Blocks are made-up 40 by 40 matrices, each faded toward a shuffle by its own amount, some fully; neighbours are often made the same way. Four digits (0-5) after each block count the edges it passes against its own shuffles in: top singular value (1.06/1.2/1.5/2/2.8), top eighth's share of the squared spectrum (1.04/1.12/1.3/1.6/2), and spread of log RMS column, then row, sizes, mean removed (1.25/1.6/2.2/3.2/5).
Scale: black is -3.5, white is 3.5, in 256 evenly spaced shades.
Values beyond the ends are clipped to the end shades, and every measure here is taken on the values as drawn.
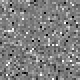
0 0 0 0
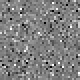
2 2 0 1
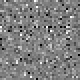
3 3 1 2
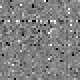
3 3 0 1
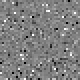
2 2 0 1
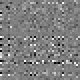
4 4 2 3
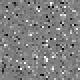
1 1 0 0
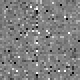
2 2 0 0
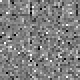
2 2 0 0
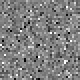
0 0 0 0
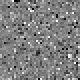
0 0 0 0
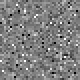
2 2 0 0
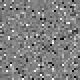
1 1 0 0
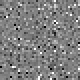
2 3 1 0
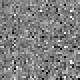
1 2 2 2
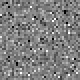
0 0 0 0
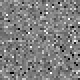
1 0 0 0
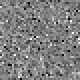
0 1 0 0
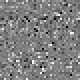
2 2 0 1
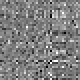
4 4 2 2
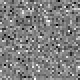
2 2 0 0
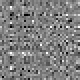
4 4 2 2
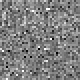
2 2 0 0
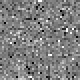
2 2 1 1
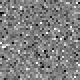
1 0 0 0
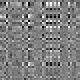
5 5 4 3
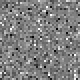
0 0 1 0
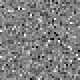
1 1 0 0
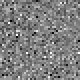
0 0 0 0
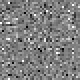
3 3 1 1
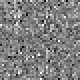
3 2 0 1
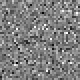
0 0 0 1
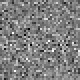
0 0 0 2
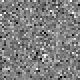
0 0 0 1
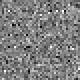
1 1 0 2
